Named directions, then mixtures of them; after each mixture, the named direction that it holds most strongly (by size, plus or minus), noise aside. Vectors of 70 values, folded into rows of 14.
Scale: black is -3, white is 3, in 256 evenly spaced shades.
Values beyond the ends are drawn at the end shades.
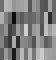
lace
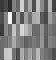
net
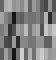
lace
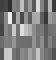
net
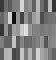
net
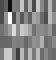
net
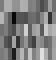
lace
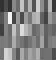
net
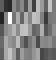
net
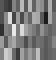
net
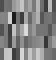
net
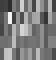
net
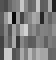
net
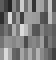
net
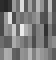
net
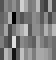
lace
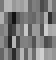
lace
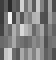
net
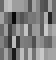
lace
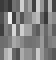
net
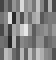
net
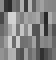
lace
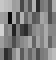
net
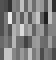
net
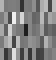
lace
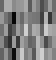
lace
